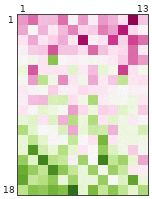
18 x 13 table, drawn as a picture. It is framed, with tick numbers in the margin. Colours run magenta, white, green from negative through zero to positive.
There is an overall slope up to the bottom. The top right is the ninth with the lowest average. No regular stripes run through it.
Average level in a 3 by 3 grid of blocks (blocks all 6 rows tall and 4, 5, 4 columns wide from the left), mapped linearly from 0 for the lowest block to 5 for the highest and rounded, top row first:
110
222
543
